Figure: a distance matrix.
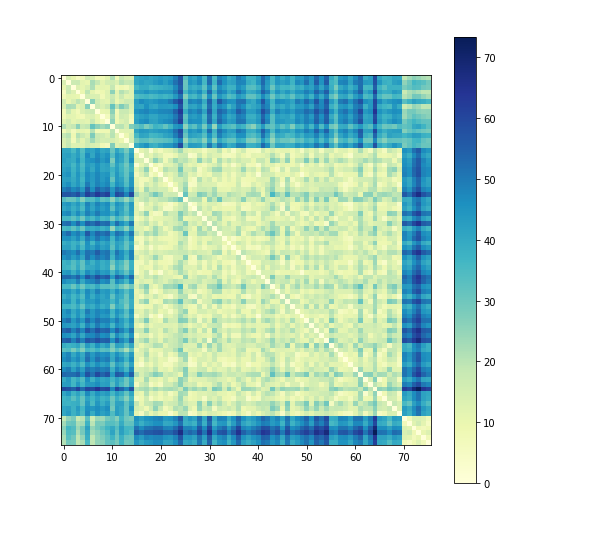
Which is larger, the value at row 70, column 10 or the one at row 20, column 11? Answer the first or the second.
the second
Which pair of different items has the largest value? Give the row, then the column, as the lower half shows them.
73, 64
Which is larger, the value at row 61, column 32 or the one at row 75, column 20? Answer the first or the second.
the second
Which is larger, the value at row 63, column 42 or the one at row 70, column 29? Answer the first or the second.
the second
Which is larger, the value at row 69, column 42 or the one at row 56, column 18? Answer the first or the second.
the first
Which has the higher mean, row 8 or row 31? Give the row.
8
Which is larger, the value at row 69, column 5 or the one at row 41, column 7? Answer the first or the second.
the second
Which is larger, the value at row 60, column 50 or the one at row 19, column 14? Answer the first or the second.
the second
